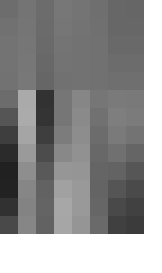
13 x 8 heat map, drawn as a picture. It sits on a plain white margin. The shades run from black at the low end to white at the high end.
There is no overall slope. The top middle is the smoothest part. A horizontal seam about 40% of the way down splits the table, and the top part is calmer. Values change most from cell to cell in the middle left.
